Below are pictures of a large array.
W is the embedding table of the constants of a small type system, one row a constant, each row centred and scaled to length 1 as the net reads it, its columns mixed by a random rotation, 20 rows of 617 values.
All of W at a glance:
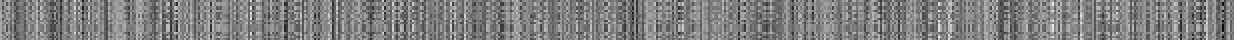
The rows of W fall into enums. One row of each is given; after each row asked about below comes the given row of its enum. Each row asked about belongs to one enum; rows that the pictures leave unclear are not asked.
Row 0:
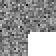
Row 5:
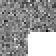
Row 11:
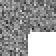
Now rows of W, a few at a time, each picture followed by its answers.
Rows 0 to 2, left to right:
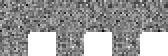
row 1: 5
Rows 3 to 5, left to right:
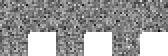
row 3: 0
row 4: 0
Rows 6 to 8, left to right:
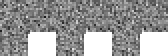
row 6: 0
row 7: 11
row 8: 11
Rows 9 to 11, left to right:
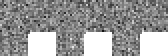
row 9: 0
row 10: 5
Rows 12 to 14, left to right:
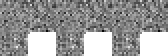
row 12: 5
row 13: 5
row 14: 5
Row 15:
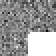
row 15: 5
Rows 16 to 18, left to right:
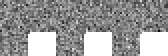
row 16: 0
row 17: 11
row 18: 5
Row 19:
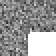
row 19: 11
